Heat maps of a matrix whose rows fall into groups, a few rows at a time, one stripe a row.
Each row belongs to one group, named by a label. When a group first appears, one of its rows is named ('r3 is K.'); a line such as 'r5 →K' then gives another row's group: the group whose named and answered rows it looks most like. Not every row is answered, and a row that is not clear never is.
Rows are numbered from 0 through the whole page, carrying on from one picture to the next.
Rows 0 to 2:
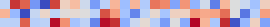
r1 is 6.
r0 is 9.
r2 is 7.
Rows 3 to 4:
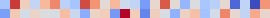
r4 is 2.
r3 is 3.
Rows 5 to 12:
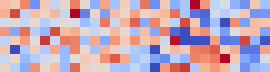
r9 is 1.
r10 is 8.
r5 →7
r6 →1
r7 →2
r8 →7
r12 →8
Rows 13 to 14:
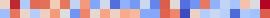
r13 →3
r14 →3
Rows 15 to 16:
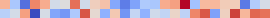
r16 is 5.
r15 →8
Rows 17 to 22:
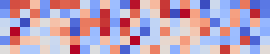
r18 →2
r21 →1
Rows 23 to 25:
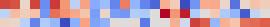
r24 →8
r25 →5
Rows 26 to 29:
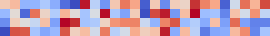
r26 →5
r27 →2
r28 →1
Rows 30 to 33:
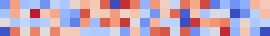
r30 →2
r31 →3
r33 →9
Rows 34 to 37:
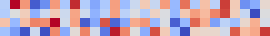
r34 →9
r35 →9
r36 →7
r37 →5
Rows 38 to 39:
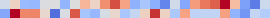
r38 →6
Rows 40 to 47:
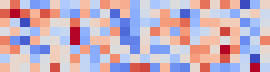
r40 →6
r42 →8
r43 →9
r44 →8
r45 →6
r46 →9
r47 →7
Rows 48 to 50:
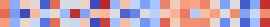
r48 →8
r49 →8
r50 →8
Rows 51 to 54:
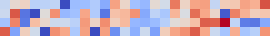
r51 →5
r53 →6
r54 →8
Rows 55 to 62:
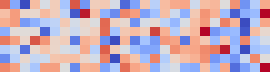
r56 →3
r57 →6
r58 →2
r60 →6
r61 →2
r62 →3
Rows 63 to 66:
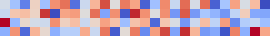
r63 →2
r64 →1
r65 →7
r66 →2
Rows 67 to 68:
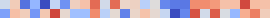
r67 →5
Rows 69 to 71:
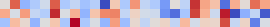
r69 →5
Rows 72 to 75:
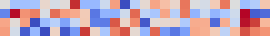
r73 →1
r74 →5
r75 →5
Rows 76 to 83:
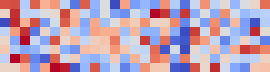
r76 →3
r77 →9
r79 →7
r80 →7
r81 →5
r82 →9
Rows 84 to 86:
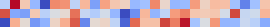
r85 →8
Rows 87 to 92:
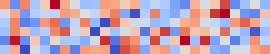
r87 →7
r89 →5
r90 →9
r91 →2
